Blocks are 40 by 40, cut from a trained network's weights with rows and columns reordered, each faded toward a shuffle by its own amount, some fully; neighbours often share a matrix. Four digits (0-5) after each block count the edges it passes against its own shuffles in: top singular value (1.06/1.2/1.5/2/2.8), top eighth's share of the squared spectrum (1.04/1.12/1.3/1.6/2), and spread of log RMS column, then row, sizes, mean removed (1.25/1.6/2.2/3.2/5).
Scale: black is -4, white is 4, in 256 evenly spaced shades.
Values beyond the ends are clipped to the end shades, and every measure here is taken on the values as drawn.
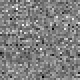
1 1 0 0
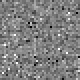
0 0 1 0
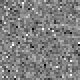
0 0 0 0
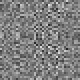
4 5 3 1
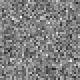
3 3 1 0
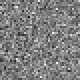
0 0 0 0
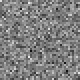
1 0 0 0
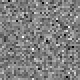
0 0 0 0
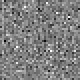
1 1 0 0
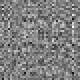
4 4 2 1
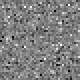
0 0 0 0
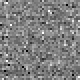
2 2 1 0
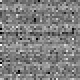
3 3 2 1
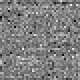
2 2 0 0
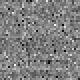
1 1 0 0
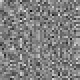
3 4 3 1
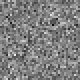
3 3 1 0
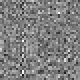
4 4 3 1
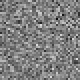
3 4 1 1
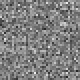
3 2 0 0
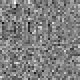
3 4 2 0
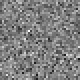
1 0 0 0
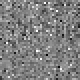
2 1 0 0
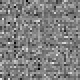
2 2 2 0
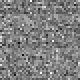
2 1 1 0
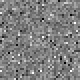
0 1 0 0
